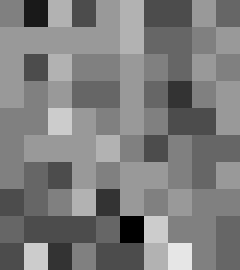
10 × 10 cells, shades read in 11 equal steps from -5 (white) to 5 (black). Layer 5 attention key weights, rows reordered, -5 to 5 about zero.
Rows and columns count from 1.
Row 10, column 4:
0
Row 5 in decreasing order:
2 2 0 0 0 0 -1 -1 -1 -3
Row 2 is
-1 -1 -1 -1 -1 -2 1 1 0 -1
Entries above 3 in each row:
1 0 0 0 0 0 0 0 1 0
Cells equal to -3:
3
